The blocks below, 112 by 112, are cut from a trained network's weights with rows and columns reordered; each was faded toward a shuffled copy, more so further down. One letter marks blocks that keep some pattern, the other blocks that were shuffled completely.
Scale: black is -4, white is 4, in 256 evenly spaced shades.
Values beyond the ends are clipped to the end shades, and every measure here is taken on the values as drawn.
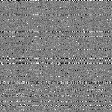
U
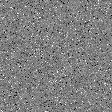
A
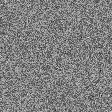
A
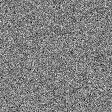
A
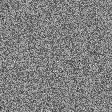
A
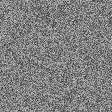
A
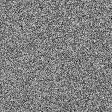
A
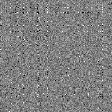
U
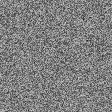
A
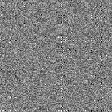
U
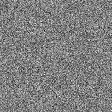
U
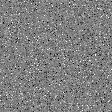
A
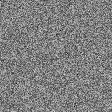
A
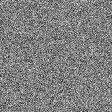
U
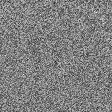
A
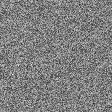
A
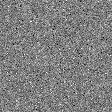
A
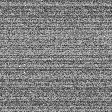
U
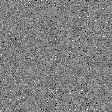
U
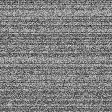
U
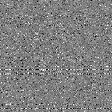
U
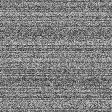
U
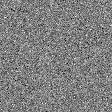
A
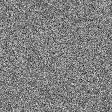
A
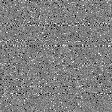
U
